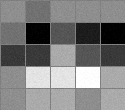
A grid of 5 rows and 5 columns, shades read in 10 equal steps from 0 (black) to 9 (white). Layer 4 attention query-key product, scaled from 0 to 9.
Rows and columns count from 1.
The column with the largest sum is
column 3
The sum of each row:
24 8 15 36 28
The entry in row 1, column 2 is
4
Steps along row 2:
down up down down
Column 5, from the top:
5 0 2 6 6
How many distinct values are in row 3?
3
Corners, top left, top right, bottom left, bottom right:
5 5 5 6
